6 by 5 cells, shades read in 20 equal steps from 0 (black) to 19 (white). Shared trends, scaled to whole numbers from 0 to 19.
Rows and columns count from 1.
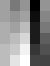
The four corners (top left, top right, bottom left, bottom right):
12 11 14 5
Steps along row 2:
down up down up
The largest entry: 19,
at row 6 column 3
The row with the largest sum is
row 6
